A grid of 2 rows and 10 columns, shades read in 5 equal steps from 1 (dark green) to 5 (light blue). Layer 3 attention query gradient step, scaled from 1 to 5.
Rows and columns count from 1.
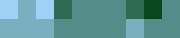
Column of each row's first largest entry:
1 1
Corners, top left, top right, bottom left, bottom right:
5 3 4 3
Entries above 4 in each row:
2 0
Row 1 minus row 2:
1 0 1 -1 0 0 0 -2 -2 0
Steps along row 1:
down up down up same same down down up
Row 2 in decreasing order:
4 4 4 4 3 3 3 3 3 3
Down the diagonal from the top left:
5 4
